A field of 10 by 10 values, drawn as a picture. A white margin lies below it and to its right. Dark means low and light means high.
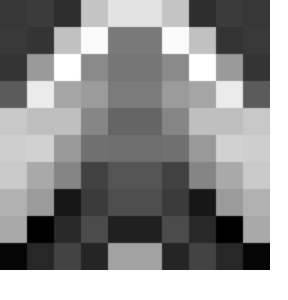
The left and right halves mirror each other. The centre is the calmest part. Overall the values sit about 50% of the way up the scale.
